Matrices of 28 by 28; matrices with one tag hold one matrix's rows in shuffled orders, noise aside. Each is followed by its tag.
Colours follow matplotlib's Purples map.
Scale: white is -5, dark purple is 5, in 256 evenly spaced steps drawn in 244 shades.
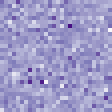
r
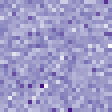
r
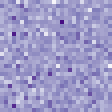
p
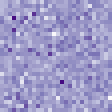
p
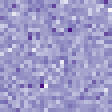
r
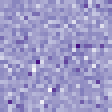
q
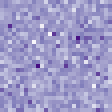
q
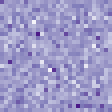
q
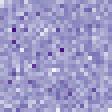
p
